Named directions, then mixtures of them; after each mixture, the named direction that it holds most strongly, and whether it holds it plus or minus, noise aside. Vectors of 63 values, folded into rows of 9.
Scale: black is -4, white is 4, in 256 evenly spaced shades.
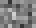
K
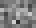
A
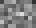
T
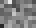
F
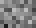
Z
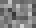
K, minus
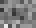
Z, minus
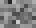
F, minus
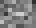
T, plus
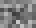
A, minus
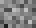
Z, plus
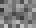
Z, minus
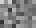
T, minus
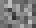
K, minus
